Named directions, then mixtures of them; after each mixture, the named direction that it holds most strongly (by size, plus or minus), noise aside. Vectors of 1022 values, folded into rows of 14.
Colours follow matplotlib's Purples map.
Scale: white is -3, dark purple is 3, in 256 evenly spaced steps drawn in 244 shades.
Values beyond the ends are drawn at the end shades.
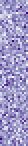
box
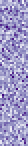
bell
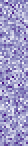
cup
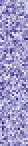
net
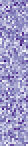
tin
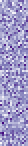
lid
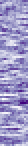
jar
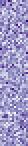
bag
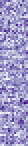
bag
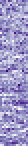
jar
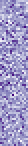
net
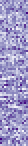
box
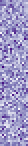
net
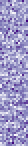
bag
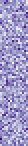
box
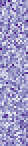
bag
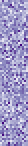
lid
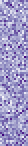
lid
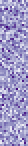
bell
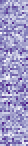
net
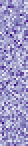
net
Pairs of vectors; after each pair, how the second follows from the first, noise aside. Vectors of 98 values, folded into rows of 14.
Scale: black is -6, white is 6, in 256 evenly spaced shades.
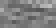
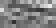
scaled up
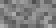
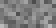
copied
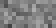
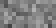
copied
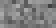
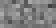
copied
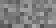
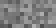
copied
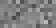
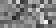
scaled up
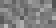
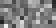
scaled up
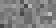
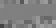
partly zeroed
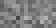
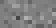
partly zeroed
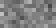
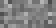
shuffled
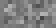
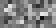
scaled up
